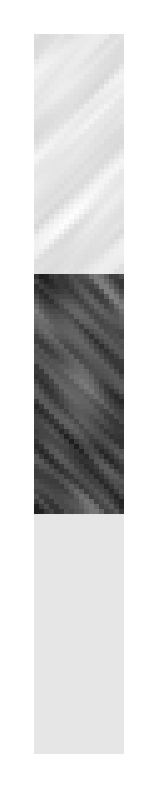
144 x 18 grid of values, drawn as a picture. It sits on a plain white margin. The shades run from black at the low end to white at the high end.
It is made of 3 by 1 panels. Panel 1,1: very high, slanting up to the right, faint in contrast. Panel 2,1: low, slanting down to the right. Panel 3,1: very high, flat.
